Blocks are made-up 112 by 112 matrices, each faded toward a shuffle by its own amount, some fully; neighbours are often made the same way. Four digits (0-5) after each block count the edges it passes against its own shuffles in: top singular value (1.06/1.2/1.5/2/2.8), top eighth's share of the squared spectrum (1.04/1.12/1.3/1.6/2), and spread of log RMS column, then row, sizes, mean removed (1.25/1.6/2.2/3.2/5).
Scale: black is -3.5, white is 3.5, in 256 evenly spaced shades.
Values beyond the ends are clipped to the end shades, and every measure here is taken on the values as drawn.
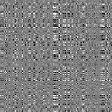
5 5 4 4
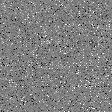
3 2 0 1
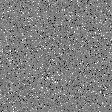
0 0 0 0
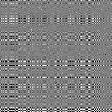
5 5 4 5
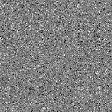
4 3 2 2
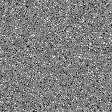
0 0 0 0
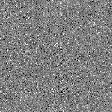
4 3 2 1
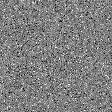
2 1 0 0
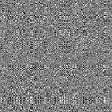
5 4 3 3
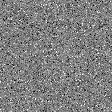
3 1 0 0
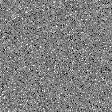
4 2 1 1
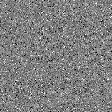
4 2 1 1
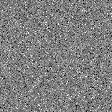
3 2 0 0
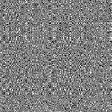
5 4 3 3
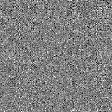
4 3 2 1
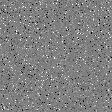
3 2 0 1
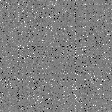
4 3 1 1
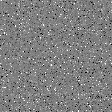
3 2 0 1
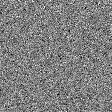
0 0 0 0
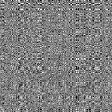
5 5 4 4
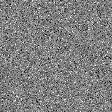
3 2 1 0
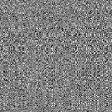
5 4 3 3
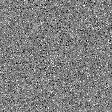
2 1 0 0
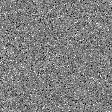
2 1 0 0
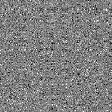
4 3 2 2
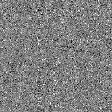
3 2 1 0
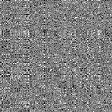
5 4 3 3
